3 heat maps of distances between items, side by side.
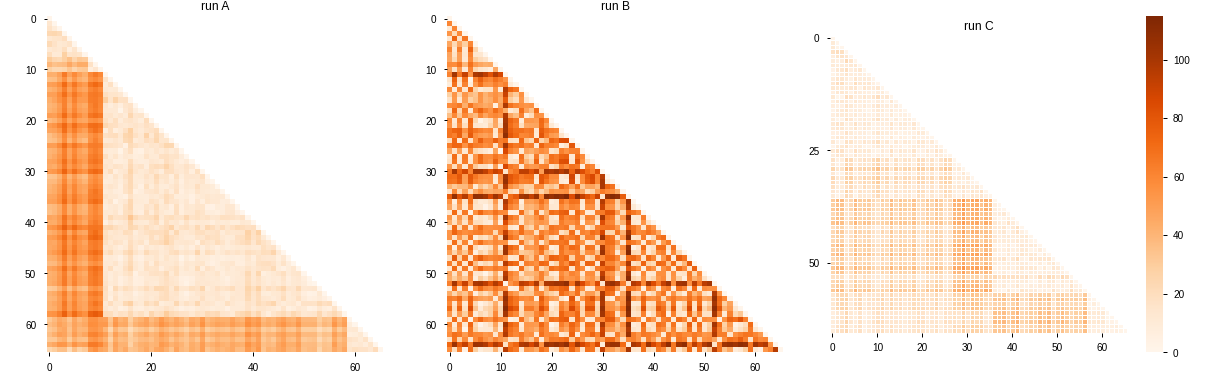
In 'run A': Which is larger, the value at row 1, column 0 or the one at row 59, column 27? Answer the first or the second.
the second
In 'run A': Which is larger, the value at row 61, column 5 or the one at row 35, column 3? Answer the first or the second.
the second
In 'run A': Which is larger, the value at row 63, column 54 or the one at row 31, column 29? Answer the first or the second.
the first
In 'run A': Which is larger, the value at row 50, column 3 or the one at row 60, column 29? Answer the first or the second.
the first
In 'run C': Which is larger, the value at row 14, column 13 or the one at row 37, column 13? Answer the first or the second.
the second
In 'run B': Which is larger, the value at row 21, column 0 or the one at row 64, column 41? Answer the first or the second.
the second
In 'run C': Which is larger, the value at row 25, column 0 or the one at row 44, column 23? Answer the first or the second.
the second
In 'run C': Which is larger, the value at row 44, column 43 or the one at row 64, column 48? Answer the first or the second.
the second
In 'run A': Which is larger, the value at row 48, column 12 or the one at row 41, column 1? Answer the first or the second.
the second
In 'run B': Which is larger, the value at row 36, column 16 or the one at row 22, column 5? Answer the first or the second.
the second
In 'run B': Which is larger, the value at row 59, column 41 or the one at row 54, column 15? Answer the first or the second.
the second
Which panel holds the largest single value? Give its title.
run B
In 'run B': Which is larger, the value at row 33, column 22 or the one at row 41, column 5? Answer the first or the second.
the first
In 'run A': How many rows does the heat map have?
66
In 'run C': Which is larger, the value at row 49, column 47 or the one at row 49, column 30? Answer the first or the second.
the second
